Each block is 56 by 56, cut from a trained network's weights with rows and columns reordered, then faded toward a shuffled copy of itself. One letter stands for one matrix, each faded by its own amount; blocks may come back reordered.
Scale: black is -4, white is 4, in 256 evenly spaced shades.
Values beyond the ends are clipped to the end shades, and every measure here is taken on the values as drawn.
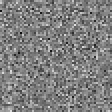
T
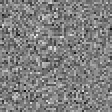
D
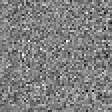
D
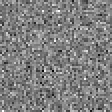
D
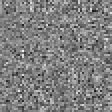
D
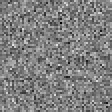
T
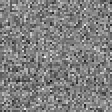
T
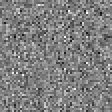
D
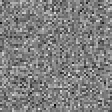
T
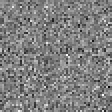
D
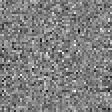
D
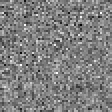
D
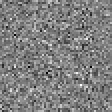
D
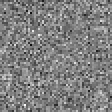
T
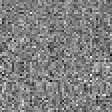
D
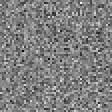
D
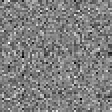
D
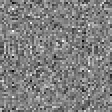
D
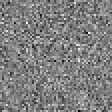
D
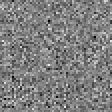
D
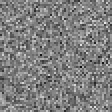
T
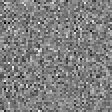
D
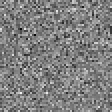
T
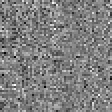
D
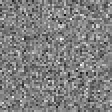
D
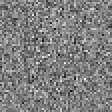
T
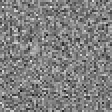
T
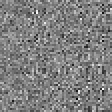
D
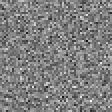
T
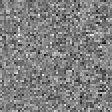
D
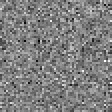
D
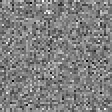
D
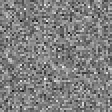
T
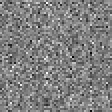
D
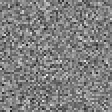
T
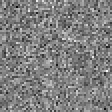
T
